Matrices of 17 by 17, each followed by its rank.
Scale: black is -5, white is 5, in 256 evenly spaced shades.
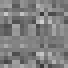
two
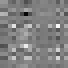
two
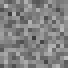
full rank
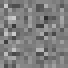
three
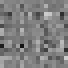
three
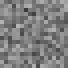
full rank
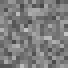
full rank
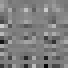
two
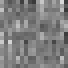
three
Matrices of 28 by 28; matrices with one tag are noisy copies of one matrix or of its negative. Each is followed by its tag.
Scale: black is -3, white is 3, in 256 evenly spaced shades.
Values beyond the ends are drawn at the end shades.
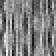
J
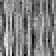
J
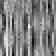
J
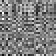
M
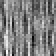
J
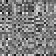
M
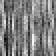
J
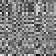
M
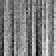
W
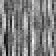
J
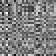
M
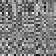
M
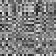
M
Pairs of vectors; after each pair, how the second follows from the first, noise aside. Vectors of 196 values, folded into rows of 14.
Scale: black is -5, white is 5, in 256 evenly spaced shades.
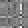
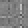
shrunk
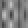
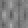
shrunk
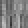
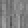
shrunk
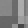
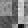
scaled up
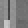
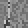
sign-scrambled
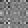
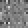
sign-scrambled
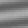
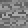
sign-scrambled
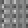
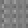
shrunk
